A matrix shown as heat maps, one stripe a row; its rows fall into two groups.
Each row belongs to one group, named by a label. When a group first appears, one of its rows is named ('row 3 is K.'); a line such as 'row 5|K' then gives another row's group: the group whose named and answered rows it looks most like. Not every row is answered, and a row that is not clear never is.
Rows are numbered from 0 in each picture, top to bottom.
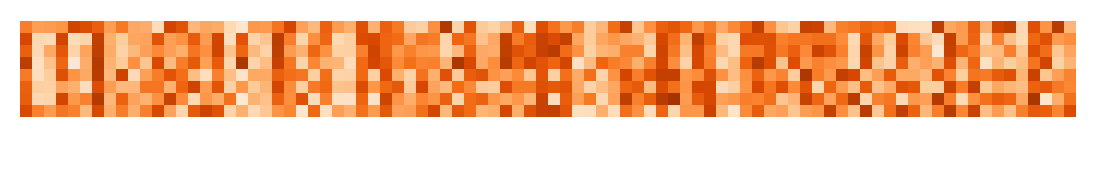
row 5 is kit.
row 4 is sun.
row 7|kit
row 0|sun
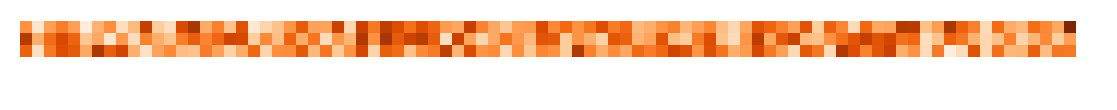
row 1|kit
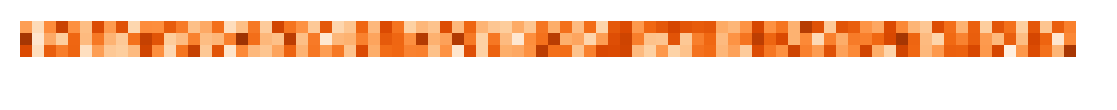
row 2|kit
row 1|kit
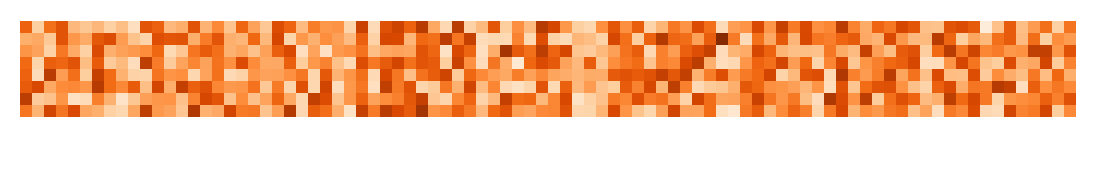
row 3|kit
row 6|kit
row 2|kit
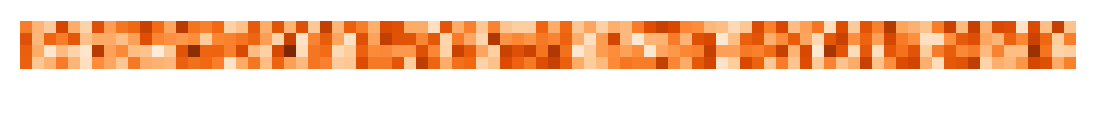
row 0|sun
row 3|kit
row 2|kit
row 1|kit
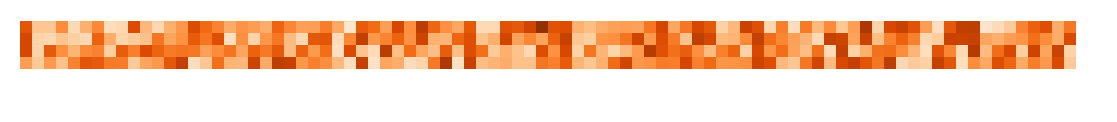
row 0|kit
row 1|kit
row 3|sun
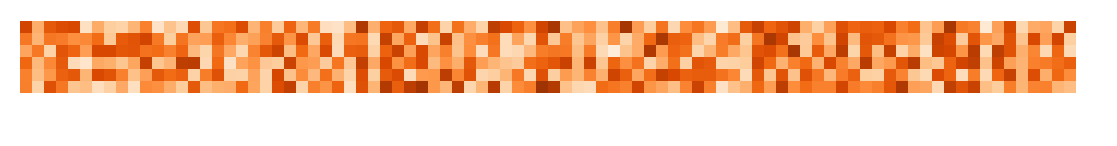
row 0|kit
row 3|kit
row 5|kit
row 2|sun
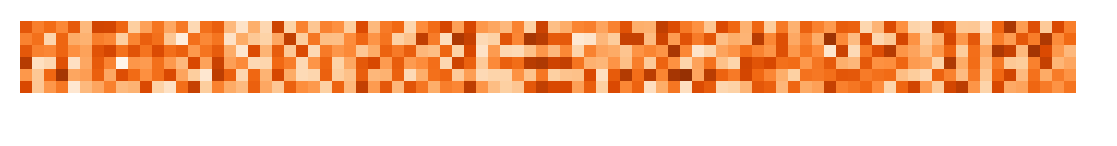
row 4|sun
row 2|sun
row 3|kit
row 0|sun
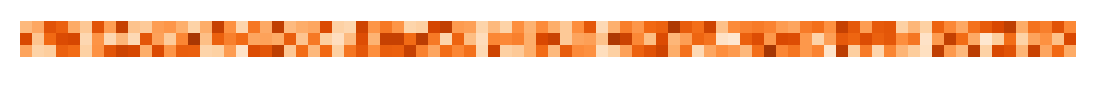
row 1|kit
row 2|sun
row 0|sun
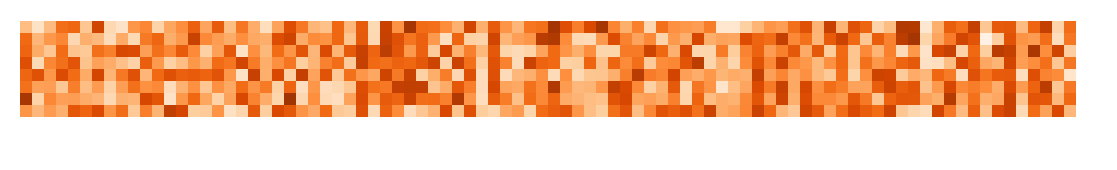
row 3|kit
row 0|kit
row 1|kit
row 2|sun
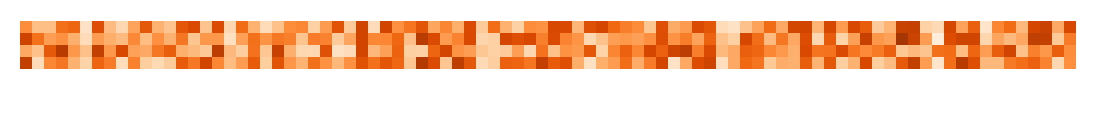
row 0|kit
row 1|kit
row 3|kit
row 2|sun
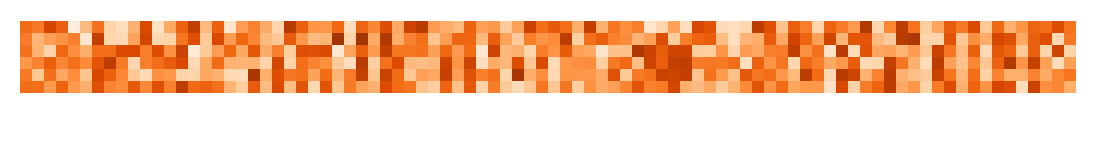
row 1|kit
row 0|kit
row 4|sun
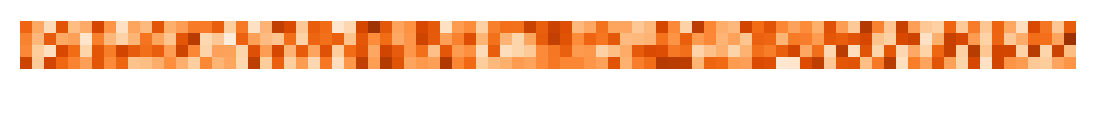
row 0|kit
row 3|sun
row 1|kit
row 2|sun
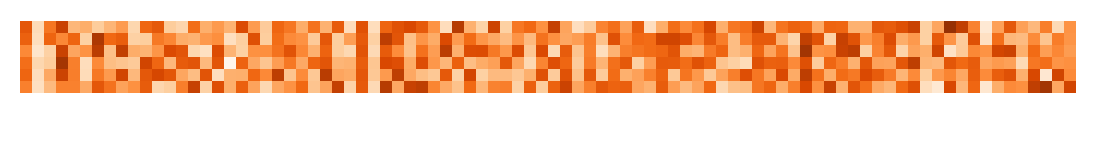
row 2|sun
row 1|sun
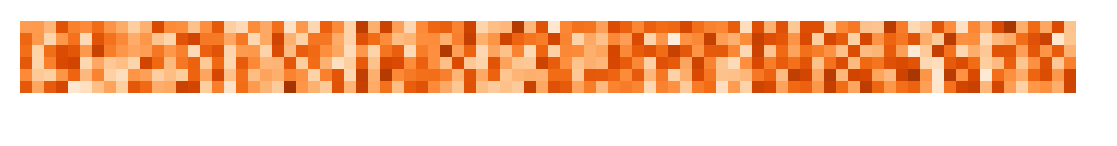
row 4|kit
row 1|kit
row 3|kit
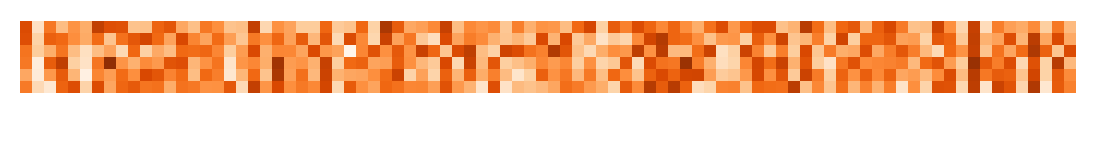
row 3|sun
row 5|sun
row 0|sun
